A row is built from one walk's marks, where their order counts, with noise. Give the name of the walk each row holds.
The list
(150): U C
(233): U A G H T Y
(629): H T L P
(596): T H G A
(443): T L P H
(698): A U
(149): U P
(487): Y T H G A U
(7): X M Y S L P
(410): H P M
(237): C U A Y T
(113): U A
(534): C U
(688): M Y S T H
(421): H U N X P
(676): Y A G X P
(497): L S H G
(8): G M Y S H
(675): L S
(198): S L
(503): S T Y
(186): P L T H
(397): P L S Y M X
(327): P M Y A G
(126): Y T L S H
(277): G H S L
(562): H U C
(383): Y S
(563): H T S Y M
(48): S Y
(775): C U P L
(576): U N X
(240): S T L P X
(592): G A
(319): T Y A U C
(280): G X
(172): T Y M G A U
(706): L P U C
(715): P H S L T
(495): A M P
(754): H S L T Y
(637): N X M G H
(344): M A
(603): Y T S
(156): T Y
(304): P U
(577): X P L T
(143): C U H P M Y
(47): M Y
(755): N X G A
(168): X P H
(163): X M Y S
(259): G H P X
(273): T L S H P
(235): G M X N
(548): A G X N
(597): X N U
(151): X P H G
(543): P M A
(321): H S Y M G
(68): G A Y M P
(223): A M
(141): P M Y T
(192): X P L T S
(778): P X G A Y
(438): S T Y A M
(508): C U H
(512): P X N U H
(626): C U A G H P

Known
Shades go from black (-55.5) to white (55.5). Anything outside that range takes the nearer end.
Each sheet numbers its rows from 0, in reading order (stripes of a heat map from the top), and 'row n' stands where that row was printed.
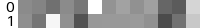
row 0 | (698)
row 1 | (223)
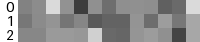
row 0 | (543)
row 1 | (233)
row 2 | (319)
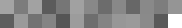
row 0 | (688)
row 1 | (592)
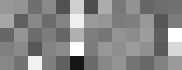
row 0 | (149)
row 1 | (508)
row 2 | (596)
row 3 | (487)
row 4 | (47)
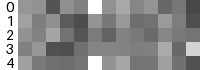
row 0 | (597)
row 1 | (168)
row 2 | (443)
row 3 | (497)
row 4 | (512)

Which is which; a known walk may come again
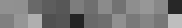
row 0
(259)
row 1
(48)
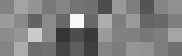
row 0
(715)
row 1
(304)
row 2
(68)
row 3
(676)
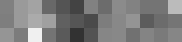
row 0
(277)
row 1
(775)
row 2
(143)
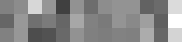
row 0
(543)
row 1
(596)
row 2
(497)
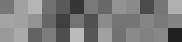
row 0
(198)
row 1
(273)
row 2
(421)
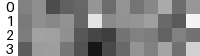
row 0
(151)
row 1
(113)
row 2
(629)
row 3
(778)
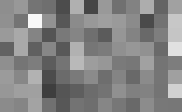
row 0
(626)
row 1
(223)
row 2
(603)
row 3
(755)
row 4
(637)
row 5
(126)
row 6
(383)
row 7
(443)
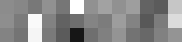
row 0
(698)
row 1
(438)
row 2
(47)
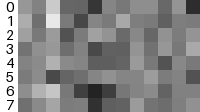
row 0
(397)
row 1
(410)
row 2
(688)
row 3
(233)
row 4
(141)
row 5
(280)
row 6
(7)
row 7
(156)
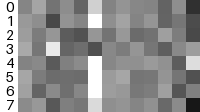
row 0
(235)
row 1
(597)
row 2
(168)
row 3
(563)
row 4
(487)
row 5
(512)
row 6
(508)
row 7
(576)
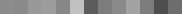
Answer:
(706)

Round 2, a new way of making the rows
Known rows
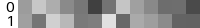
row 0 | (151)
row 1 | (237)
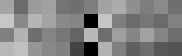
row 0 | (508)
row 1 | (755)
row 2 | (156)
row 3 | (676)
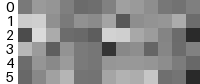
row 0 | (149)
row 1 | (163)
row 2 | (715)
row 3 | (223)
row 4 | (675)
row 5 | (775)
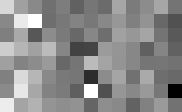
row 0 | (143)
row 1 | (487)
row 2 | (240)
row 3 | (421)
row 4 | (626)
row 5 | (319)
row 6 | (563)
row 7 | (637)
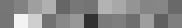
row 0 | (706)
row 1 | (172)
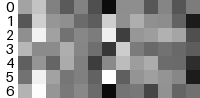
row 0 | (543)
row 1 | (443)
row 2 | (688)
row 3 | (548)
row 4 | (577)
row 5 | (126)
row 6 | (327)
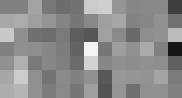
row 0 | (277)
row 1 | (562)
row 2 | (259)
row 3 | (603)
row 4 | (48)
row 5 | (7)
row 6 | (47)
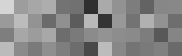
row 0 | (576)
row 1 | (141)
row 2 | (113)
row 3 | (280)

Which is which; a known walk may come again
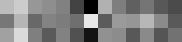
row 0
(676)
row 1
(503)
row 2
(543)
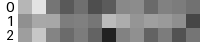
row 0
(410)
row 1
(383)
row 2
(344)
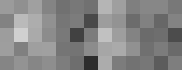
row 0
(150)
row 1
(698)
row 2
(151)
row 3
(534)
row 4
(592)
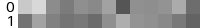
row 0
(163)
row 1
(198)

